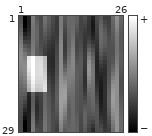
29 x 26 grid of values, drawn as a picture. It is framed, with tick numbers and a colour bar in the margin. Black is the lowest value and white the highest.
Ninth with the highest average: middle left. Odd patch: higher, in the middle left. Histogram: skewed, a long tail of high values. Ninth with the lowest average: bottom left. Grain: streaks running down.
